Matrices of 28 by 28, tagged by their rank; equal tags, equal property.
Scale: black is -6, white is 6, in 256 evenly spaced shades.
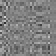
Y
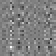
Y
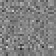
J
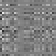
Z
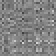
J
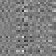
Y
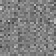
J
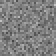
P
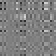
Z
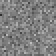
P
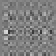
Z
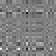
Z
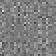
J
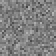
P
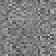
J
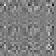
Y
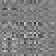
Y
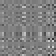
Z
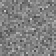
P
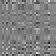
Z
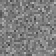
P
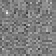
J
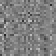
J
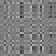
Z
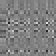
Z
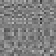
Y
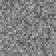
P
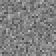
P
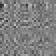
Y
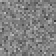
P
